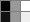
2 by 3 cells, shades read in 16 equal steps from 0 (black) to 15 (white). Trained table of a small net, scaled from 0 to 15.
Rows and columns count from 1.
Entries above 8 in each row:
2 2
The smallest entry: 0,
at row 1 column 1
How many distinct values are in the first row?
3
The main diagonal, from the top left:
0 9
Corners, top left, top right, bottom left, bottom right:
0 15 1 14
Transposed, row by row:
0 1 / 9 9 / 15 14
